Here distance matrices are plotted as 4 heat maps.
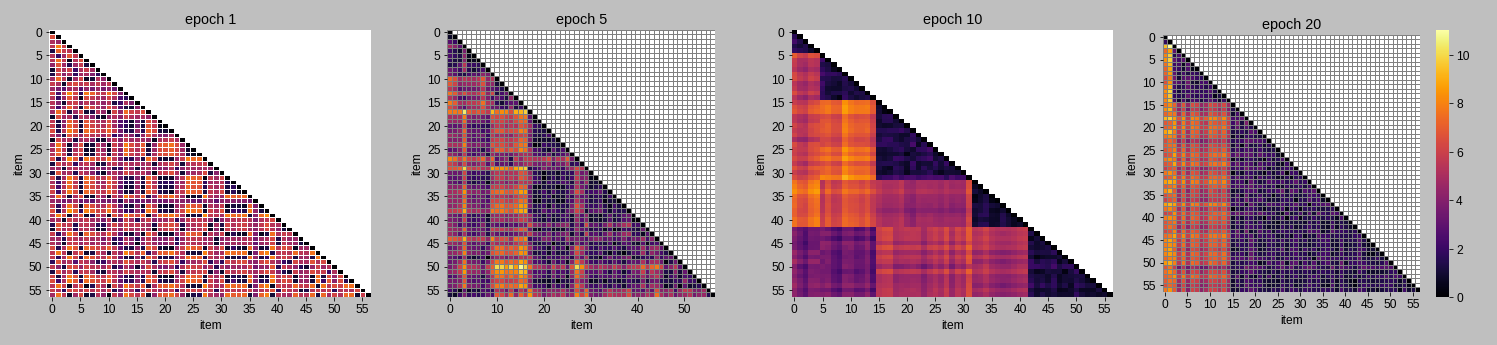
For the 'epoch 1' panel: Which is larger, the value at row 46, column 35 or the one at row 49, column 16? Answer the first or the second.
the first
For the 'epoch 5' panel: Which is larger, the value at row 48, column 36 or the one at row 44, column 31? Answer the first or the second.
the second
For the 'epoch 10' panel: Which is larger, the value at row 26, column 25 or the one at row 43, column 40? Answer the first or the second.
the second
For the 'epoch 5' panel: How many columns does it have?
57
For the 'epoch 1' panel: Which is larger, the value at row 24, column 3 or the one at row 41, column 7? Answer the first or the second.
the second
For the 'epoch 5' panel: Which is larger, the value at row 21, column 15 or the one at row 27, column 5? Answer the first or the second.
the first
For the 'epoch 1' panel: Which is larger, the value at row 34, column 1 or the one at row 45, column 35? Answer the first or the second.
the second
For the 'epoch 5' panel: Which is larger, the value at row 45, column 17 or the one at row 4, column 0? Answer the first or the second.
the first
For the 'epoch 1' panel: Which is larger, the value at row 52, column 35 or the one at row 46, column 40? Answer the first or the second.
the first
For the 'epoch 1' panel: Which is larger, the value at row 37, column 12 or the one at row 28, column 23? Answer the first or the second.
the first
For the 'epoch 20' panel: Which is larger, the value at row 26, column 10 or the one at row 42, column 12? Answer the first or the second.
the first
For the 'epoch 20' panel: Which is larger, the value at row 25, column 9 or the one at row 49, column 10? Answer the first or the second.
the second
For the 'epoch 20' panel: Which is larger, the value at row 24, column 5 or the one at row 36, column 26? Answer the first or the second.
the first
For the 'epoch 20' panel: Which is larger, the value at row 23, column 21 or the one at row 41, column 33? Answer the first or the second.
the first
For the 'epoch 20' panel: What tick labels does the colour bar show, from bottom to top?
0, 2, 4, 6, 8, 10
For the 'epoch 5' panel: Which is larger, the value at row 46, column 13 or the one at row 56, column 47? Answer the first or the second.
the first
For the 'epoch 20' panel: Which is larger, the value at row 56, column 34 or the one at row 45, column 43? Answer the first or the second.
the second
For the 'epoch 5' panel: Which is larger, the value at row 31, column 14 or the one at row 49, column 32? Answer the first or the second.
the first
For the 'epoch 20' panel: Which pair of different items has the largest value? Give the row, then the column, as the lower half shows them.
2, 1
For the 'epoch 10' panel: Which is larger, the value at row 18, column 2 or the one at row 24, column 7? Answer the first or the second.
the second
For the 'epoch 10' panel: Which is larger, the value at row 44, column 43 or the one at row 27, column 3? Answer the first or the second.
the second
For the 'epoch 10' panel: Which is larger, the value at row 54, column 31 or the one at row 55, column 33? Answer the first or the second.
the first
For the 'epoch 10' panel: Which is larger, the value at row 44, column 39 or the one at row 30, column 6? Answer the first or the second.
the second
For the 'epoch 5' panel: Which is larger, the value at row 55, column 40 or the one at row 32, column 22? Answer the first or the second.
the first
